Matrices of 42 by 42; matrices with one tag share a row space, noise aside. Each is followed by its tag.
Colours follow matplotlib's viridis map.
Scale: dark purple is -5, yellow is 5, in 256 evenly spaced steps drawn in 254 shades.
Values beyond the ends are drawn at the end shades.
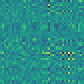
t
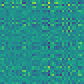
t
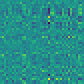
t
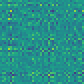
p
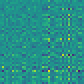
t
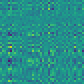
p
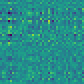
p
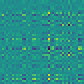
t
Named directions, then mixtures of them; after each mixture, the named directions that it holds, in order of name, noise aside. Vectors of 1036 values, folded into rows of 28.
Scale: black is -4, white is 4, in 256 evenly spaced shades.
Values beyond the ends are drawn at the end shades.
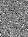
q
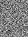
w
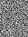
q, w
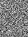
w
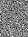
q, w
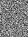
q, w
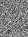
q, w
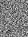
w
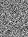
q, w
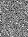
q, w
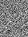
q, w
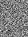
w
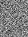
w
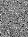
q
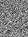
q, w
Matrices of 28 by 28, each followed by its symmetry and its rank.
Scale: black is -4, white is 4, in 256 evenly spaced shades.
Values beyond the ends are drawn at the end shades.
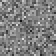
symmetric, full rank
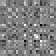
symmetric, rank three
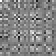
symmetric, rank three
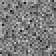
symmetric, full rank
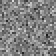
neither, full rank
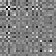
symmetric, rank three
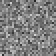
neither, full rank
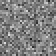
neither, full rank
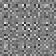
symmetric, rank three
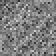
symmetric, full rank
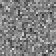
neither, full rank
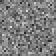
symmetric, full rank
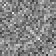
symmetric, full rank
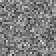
neither, full rank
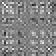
symmetric, rank three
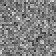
symmetric, full rank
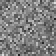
symmetric, full rank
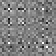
symmetric, rank three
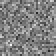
neither, full rank
